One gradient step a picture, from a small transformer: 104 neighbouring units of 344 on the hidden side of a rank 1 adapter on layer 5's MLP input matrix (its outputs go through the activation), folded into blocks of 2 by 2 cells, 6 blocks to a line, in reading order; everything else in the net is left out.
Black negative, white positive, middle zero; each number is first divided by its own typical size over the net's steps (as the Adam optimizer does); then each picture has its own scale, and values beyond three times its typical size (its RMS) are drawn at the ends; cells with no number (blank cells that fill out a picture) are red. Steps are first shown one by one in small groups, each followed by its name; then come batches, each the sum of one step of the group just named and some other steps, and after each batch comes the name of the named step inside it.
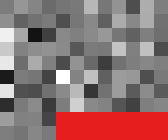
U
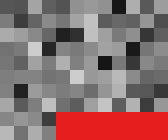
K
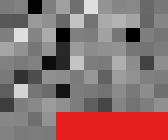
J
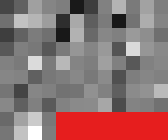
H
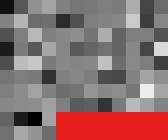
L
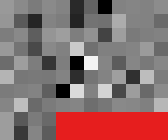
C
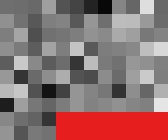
C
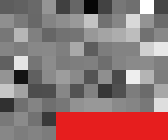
K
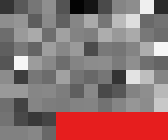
L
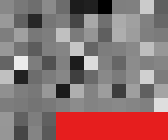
C
